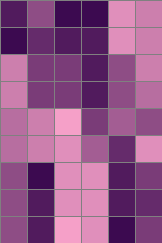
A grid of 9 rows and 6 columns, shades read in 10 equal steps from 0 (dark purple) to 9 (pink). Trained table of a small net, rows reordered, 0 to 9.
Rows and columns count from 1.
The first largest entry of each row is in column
5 5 1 1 3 3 3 3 3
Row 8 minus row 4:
-3 -2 5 7 -3 -4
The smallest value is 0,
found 5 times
